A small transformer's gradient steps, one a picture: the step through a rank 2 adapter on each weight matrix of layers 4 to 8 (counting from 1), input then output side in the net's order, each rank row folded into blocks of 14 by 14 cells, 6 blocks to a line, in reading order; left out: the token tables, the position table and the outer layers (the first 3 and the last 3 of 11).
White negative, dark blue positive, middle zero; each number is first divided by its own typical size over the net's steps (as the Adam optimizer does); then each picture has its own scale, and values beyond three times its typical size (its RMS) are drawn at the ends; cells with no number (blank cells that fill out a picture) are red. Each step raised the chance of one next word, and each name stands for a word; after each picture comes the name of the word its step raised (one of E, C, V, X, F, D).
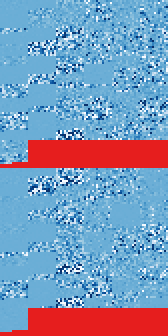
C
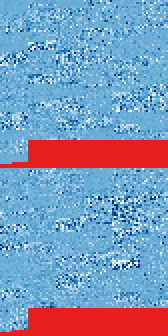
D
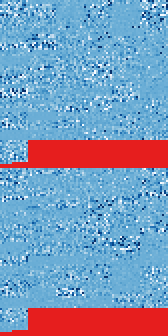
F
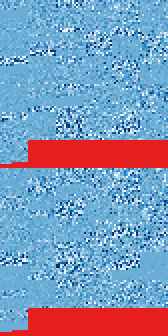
C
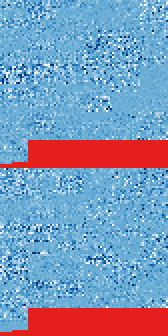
D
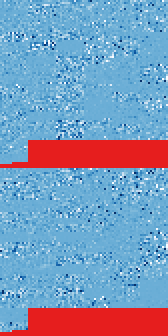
F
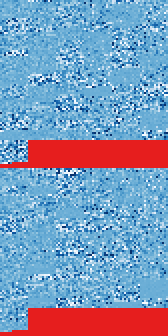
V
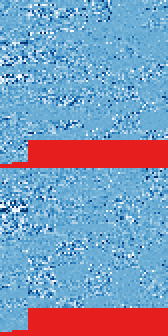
V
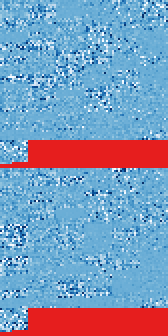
D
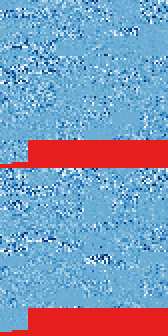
F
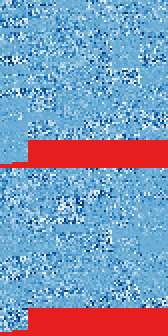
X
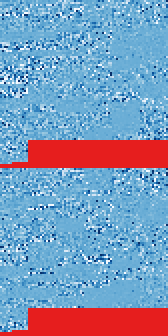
F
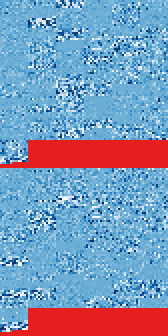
C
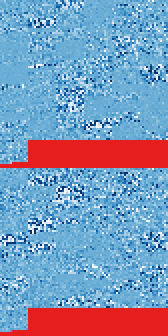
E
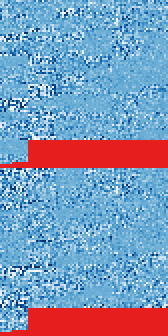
X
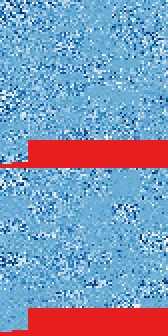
C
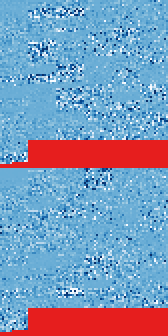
D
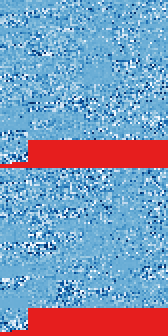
E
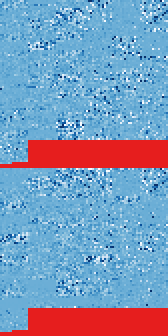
F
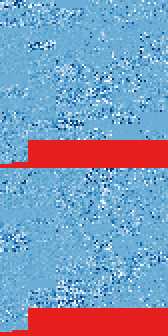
D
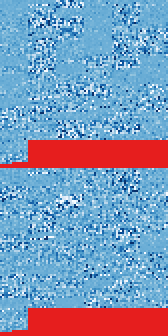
C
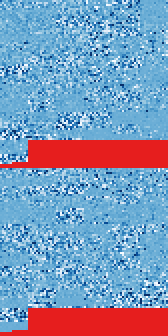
X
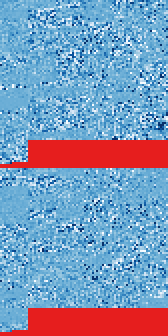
E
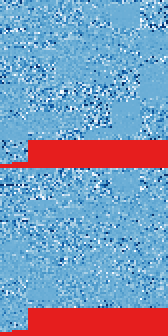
F
